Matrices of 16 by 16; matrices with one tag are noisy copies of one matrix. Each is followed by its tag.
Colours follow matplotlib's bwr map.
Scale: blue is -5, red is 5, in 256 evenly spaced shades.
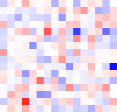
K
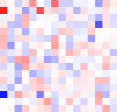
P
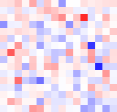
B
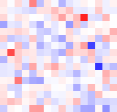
B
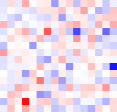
K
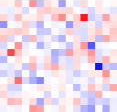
B
